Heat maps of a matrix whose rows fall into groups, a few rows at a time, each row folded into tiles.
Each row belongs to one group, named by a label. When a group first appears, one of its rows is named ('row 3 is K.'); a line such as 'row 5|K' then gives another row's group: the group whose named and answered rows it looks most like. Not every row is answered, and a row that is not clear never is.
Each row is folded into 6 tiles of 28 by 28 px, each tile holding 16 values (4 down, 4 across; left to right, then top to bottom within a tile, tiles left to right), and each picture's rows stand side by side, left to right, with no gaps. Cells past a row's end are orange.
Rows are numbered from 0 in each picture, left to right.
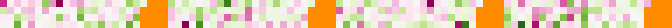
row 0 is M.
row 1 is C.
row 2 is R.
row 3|M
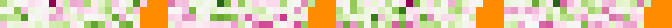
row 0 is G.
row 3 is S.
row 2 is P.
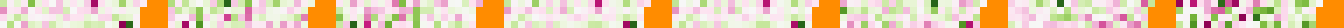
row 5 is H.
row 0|R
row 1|C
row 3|R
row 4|R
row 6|S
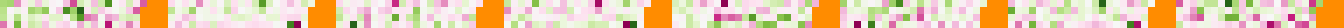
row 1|H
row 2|M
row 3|R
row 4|G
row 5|C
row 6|H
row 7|S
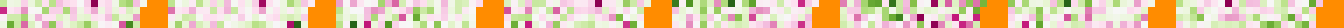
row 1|R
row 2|M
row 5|S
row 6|C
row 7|G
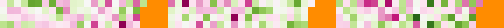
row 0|S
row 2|G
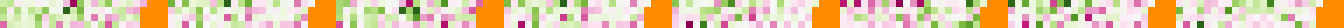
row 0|P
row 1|C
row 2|P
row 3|C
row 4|C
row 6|C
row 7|H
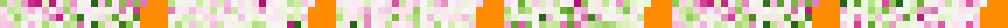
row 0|G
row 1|R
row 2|M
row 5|C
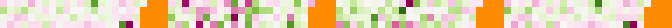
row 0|H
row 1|M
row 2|P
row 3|H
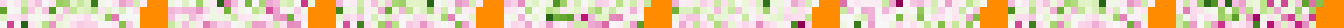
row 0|H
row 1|S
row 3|S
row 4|H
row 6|H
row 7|S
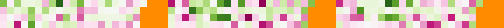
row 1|S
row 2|S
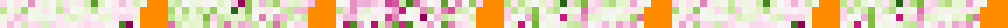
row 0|H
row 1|P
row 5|C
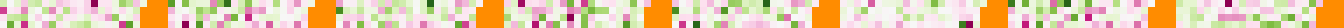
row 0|R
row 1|C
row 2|H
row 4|H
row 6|C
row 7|G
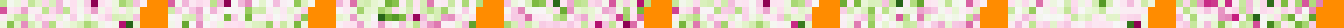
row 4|R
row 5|C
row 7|G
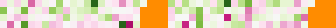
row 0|H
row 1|C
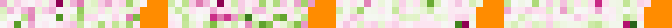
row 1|G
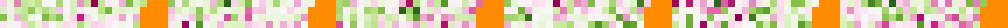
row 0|S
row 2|P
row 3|G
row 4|M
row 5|S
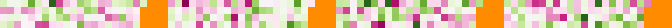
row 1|M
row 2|S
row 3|G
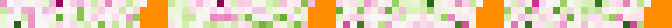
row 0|M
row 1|G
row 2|H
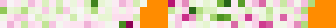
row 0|H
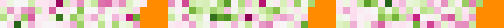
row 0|M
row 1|S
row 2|S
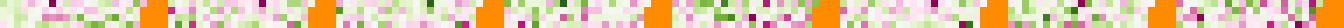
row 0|G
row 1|R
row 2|H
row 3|C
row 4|S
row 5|R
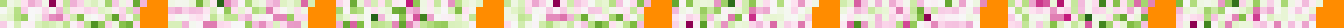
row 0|G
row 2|P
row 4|C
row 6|G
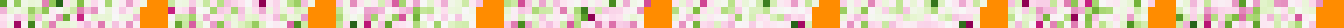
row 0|C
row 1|R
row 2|M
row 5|H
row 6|M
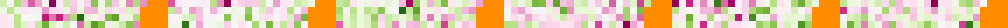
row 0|G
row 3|S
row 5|R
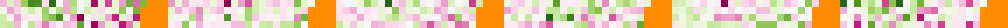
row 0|S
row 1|M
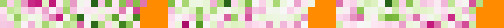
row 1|C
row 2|S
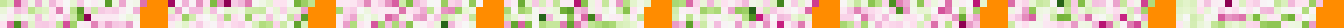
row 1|M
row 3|P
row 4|P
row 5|S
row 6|S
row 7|G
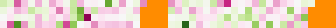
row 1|M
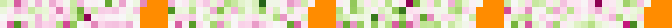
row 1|H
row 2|P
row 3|R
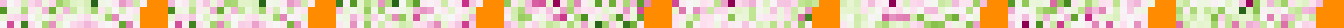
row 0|H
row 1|H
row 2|C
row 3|G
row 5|G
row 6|C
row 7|P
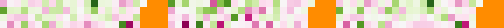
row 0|H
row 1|C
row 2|H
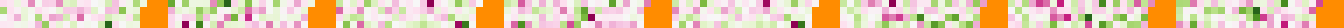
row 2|R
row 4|R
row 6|G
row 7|P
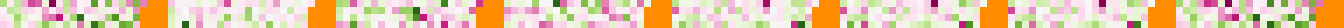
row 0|G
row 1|M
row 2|P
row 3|S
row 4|R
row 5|R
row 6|R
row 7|G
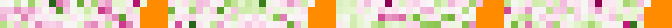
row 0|S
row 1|H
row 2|G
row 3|R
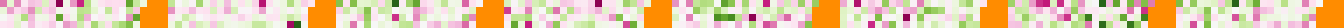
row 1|R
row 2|C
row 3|R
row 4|S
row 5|M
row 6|G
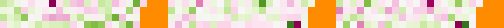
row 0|G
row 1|H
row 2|R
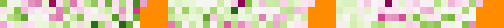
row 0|G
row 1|P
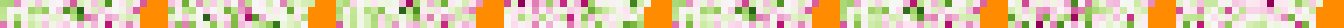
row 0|P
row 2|P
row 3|M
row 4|P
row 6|M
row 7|R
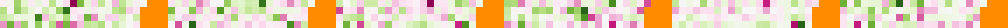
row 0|P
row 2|R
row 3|P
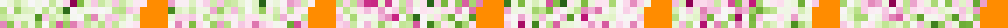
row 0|P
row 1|H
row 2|G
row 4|M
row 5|G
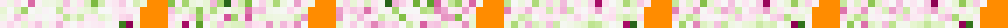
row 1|C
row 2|S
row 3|R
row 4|R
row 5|R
